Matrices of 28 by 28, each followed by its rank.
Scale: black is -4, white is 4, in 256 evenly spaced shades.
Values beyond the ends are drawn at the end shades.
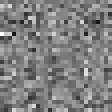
five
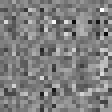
five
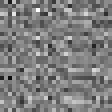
five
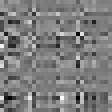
three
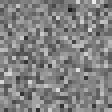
full rank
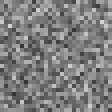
full rank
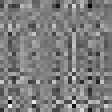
three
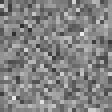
full rank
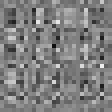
three
